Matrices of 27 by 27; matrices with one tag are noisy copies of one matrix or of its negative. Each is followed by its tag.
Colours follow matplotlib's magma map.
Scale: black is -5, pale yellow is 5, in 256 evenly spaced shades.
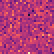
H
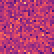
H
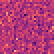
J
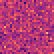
H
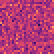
J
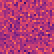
H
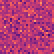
H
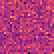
H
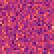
J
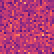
H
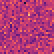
H
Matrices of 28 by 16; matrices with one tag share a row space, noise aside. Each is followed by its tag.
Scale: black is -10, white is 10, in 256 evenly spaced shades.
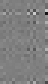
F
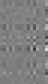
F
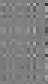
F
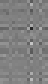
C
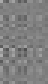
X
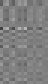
X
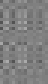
X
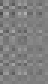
X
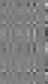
F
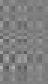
X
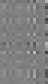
F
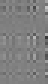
F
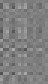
X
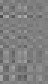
X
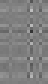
C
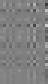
F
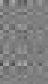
X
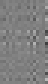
F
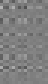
X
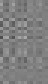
X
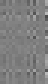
F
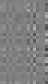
F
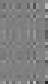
F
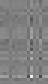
C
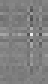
C
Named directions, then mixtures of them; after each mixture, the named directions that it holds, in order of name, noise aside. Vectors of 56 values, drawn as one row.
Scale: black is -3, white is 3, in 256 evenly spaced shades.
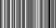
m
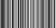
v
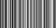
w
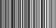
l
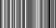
m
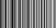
l, w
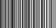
l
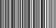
l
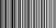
l, w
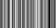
m, v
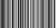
v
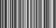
w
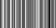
m
